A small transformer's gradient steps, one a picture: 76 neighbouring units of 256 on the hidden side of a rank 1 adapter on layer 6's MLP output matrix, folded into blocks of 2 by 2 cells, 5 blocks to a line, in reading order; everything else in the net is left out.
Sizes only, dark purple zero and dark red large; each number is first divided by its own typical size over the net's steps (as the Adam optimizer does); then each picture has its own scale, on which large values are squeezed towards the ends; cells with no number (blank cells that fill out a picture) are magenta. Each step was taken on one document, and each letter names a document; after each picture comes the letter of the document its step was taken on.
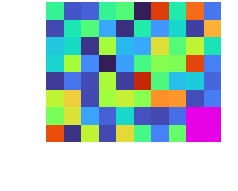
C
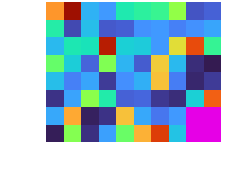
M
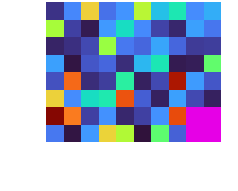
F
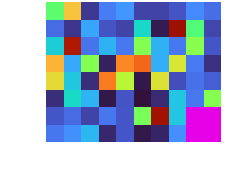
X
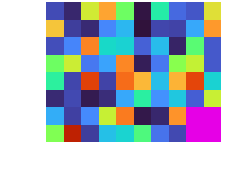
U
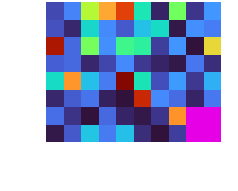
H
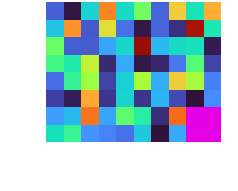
U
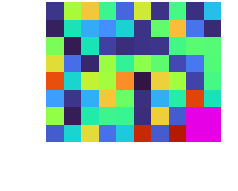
M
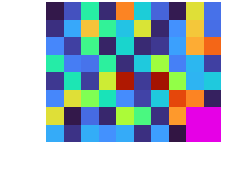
H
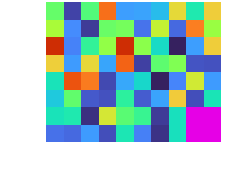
U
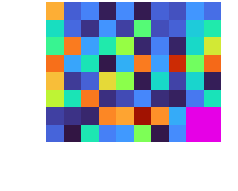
X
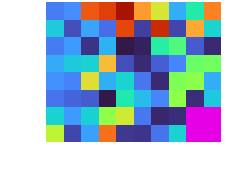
U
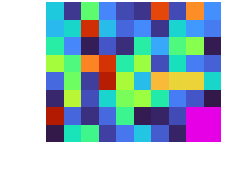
C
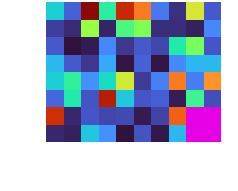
H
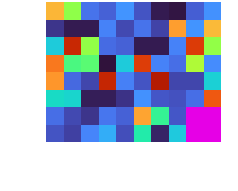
X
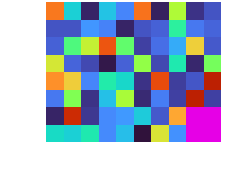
M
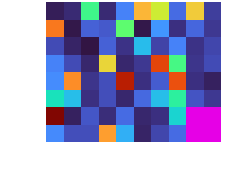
F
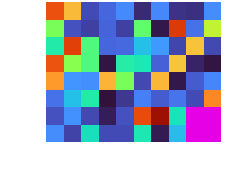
X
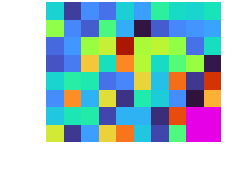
U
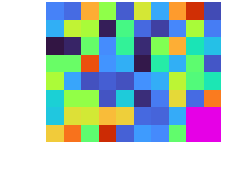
U
